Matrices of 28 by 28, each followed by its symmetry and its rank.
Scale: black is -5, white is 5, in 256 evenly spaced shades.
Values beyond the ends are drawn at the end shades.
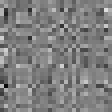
neither, rank three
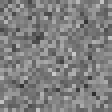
symmetric, full rank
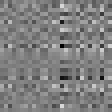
neither, rank two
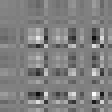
symmetric, rank one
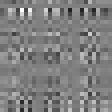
neither, rank two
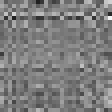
neither, rank three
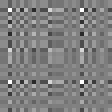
symmetric, rank one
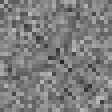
symmetric, full rank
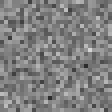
neither, full rank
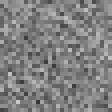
neither, full rank
